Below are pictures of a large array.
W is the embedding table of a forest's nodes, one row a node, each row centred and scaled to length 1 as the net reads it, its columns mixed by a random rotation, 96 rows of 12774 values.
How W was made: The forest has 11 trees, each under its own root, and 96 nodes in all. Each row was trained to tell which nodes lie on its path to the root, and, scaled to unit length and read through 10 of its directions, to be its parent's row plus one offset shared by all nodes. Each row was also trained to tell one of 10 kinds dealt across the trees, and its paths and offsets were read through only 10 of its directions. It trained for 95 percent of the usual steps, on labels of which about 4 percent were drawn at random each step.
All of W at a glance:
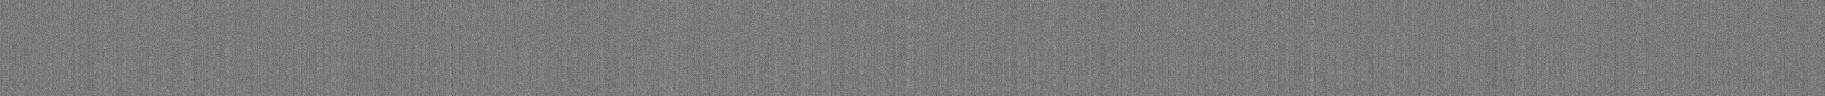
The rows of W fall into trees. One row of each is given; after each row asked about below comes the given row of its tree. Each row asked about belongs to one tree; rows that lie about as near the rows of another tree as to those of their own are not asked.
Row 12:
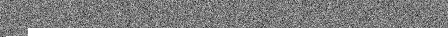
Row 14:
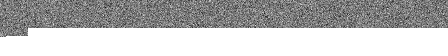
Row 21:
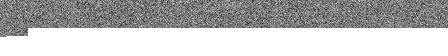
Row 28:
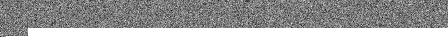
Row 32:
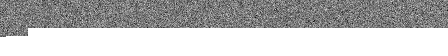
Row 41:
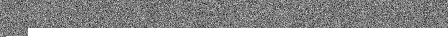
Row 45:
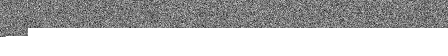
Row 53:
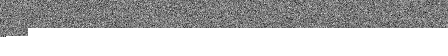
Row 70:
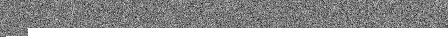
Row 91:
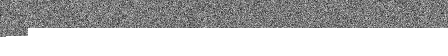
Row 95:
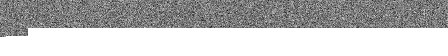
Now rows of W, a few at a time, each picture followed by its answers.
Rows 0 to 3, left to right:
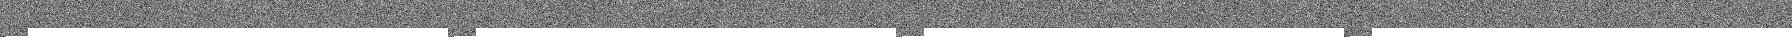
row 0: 45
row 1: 21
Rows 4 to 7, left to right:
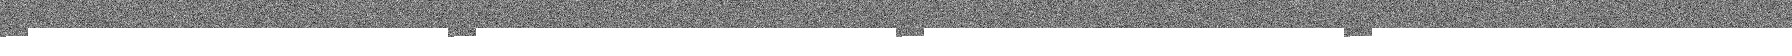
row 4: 95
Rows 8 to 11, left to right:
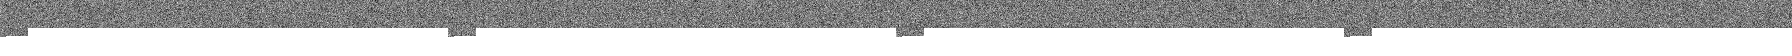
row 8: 53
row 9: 28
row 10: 14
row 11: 70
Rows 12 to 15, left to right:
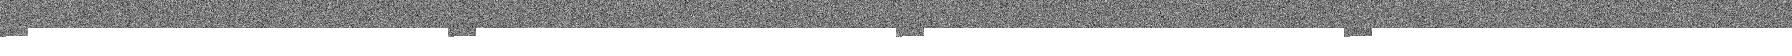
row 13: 14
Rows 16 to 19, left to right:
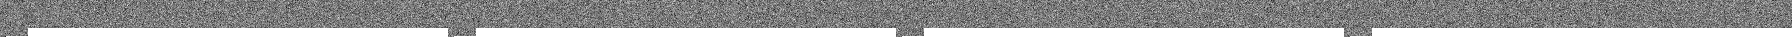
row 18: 53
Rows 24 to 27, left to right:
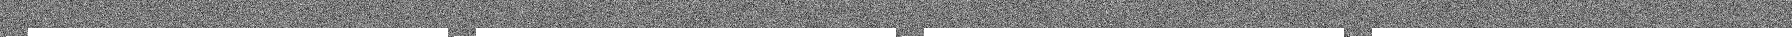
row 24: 14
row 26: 21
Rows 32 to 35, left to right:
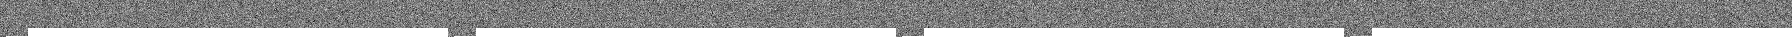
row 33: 14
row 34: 53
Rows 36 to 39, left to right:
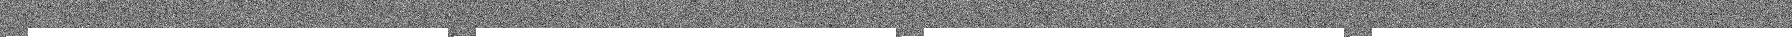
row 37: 28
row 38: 21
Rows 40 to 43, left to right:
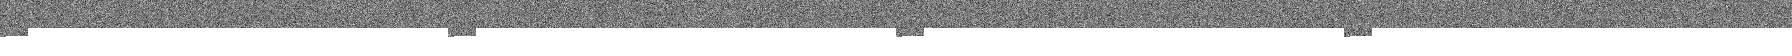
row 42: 14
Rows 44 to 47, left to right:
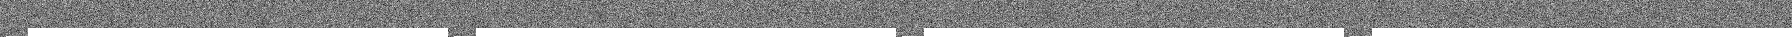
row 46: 70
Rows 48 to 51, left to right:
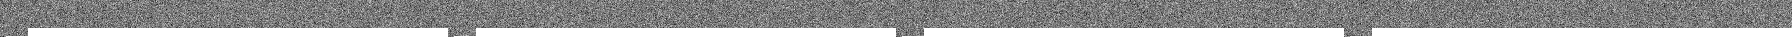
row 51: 28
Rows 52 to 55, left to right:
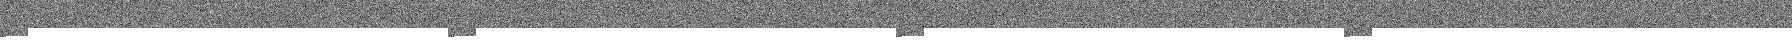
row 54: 28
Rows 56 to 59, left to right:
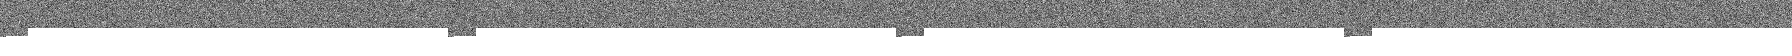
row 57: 70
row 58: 70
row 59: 28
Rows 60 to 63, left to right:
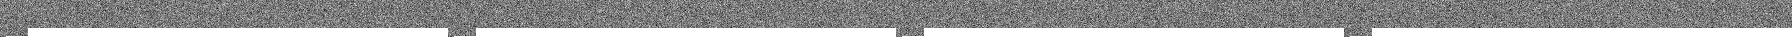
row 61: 28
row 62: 53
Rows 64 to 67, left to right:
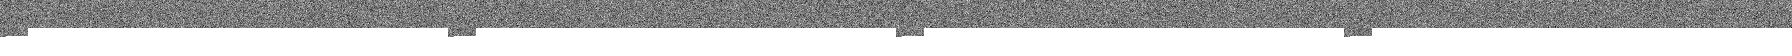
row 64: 53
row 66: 70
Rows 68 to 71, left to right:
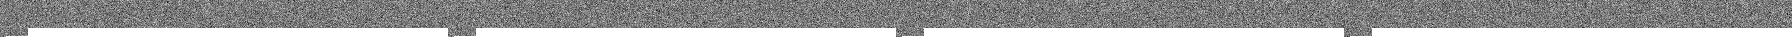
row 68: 53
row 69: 12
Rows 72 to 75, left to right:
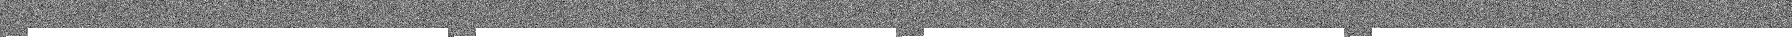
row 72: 70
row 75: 14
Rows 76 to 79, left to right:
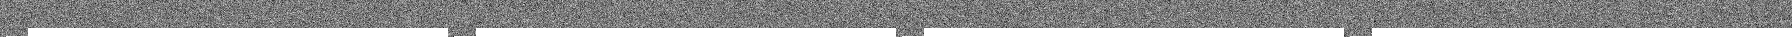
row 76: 12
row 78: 12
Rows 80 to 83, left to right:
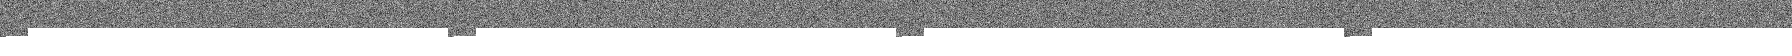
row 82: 14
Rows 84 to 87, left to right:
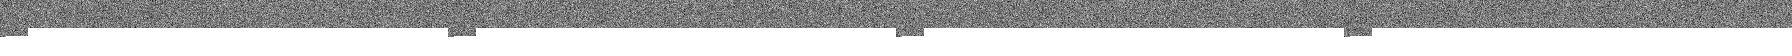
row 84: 70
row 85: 70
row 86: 12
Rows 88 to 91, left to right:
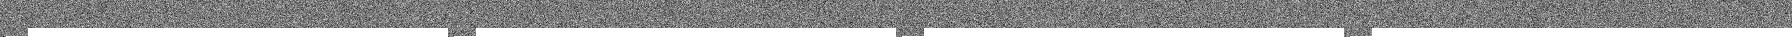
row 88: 12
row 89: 28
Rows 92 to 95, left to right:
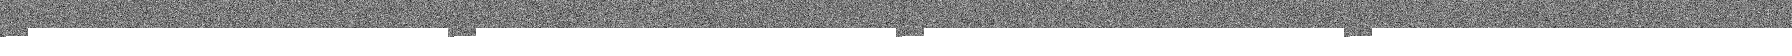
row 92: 12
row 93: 53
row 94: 53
